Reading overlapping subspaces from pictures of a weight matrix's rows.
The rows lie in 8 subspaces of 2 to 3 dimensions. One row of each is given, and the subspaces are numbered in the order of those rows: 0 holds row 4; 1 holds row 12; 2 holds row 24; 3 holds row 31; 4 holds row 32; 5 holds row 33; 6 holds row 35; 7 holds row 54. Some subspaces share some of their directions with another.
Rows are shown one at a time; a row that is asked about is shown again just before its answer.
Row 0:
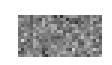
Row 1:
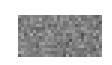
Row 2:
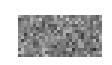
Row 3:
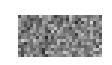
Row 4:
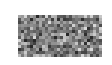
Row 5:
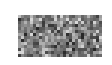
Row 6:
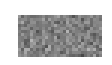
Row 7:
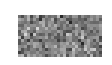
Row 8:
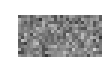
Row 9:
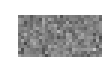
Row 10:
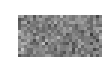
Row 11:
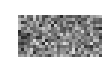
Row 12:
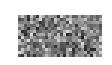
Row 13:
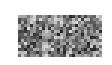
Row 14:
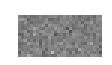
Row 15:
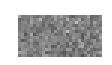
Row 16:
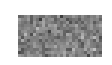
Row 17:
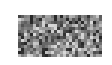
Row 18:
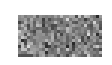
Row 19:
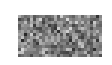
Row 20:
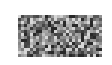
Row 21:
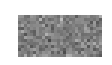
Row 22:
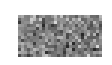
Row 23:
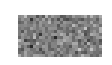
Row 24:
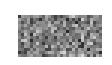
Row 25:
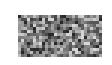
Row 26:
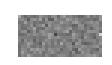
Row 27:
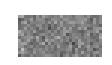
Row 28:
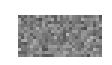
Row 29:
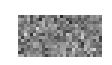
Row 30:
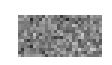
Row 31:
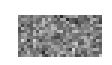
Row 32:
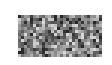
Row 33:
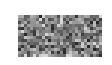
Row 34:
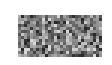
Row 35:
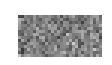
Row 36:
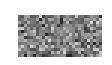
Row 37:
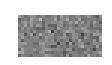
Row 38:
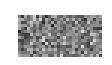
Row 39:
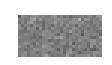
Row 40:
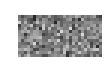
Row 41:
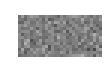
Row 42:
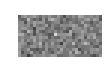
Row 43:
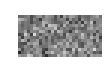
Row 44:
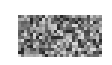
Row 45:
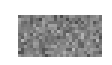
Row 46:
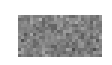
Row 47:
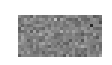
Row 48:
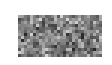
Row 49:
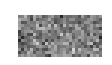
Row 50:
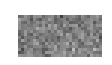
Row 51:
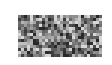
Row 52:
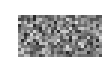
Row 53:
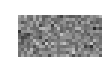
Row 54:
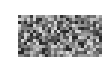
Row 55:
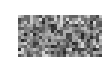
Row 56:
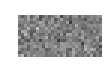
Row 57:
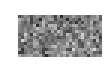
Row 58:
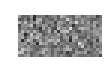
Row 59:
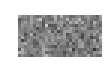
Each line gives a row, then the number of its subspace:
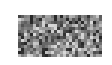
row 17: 4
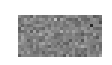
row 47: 3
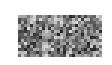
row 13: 7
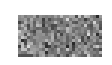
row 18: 7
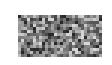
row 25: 4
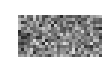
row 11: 6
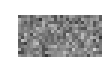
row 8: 0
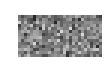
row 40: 7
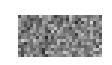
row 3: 1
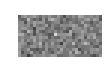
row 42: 4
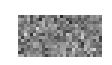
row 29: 1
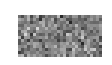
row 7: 1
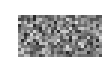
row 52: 7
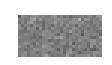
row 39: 7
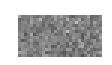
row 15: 2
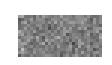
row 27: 6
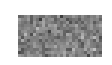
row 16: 1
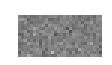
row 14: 4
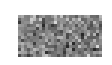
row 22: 7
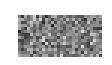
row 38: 6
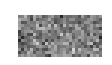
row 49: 6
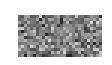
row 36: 5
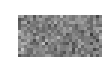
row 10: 6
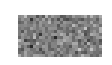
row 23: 0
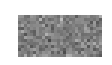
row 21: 5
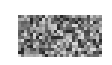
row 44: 0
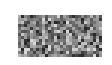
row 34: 2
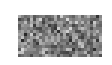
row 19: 7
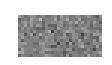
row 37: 3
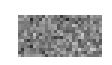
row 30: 0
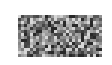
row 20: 2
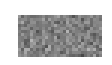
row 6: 2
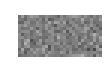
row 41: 2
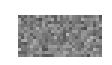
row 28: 0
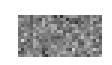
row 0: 3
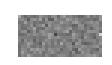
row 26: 4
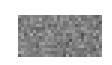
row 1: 3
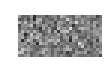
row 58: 7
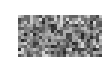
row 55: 5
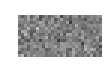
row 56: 1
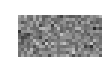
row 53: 6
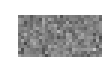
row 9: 2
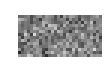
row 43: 4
